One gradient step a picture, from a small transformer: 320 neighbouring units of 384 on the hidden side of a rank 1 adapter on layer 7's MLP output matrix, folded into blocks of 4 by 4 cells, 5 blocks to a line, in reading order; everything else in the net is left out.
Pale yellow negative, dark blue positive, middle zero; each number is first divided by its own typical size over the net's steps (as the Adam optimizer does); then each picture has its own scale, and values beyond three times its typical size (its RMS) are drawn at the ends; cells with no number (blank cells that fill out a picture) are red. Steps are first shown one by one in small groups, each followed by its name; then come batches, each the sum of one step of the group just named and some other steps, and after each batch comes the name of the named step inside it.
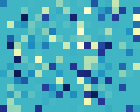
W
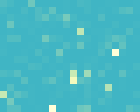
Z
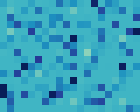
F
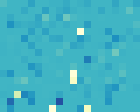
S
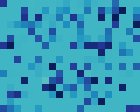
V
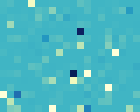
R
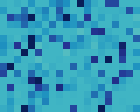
W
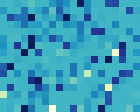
R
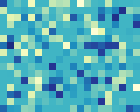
V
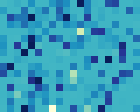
S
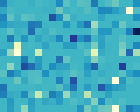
F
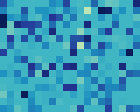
W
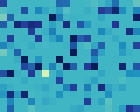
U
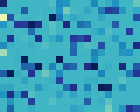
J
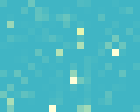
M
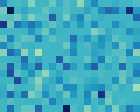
U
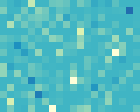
M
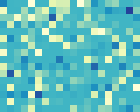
J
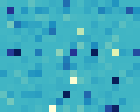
M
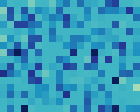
U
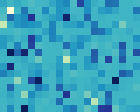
J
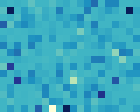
M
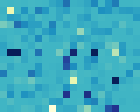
M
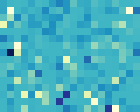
J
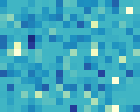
J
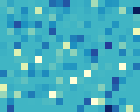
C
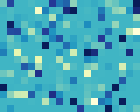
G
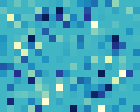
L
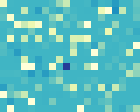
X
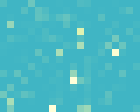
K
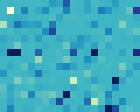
C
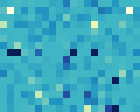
L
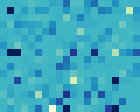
K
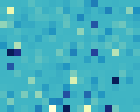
K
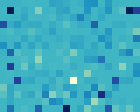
C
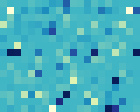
K
